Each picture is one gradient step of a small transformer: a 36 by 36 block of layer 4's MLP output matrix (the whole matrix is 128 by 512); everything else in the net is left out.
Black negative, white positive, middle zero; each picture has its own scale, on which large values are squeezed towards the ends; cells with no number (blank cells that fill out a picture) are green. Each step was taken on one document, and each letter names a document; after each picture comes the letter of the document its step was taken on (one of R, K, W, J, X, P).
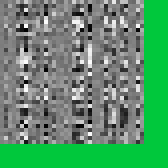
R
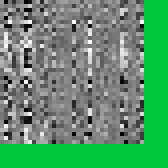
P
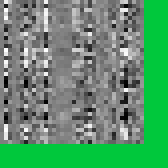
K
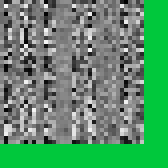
P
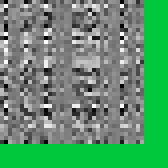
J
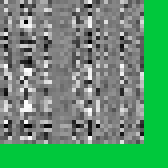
J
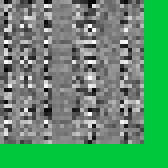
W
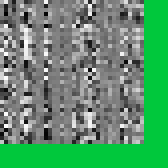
W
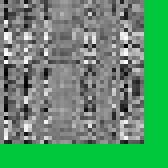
K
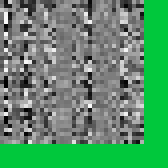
P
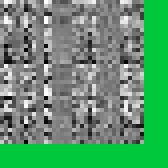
W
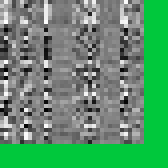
W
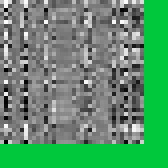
K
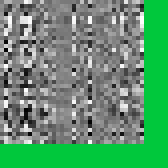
P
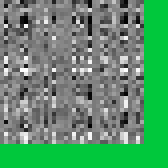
R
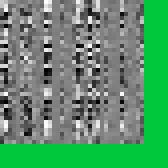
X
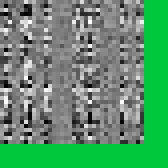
X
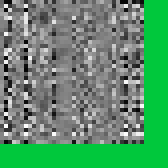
K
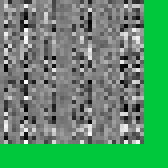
K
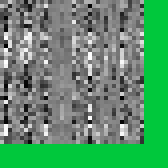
P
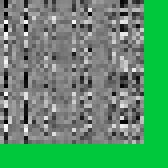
K
